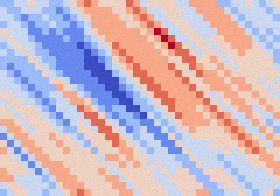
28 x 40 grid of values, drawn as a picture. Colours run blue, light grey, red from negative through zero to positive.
Grain: diagonal, down to the right. Average level on the scale: 50%. Mirror symmetry: none.
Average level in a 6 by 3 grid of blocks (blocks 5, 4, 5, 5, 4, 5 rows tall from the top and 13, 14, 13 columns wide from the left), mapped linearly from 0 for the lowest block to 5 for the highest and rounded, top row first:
153
054
135
325
434
443
